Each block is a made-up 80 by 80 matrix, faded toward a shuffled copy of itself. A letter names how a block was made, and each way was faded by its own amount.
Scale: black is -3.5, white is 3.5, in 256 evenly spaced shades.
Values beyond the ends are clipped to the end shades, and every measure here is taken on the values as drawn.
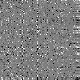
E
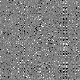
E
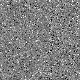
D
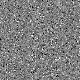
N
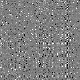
E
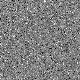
N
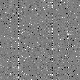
E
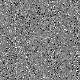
D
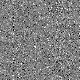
D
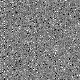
D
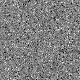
N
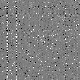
E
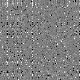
E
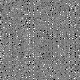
E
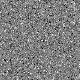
N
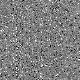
D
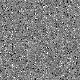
D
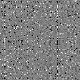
E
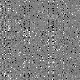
E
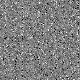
D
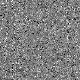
D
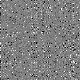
E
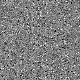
N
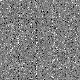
D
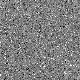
N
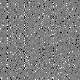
E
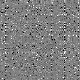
E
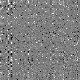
E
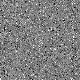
N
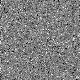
N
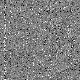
D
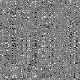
E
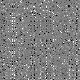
E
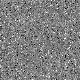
N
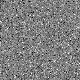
N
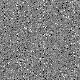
D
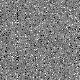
D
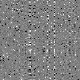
E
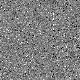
N
